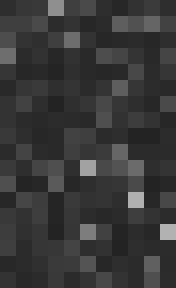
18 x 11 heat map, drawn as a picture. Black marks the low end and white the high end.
Mirror symmetry: none. Histogram: skewed, a long tail of high values. Calmest part: bottom left. Average level on the scale: 20%.
